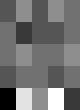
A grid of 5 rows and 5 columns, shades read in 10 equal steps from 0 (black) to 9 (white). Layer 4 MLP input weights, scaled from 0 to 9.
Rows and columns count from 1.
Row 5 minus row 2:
-4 6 2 6 -2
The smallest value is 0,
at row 5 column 1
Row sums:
20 16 22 18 24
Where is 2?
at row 2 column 2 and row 5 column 5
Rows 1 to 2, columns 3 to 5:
3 5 4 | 3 3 4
